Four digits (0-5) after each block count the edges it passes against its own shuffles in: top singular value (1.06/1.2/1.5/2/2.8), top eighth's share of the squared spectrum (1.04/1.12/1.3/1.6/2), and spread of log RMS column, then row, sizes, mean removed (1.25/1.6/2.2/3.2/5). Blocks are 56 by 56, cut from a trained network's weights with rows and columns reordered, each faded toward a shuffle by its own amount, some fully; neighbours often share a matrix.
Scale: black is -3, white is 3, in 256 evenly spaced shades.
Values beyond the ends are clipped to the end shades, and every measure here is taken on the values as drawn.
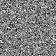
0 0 0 0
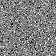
0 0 0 0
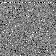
2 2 0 1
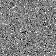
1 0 0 0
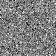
1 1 0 0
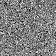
0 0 0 0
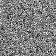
0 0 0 0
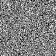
2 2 0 0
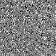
2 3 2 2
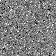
0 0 0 0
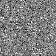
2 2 0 1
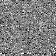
2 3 1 2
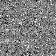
2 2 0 0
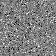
0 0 0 0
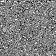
1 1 0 0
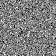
0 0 0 0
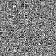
3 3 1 1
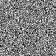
2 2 0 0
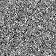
0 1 0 0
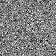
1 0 0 0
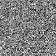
2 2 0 1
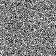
2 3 0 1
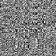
4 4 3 1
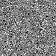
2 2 1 1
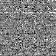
2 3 1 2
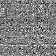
2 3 2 1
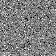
1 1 1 0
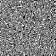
2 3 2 1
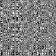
4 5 3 2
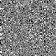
3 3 2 1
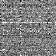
3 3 2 2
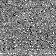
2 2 0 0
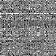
3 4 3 2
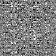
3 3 3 1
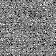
2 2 1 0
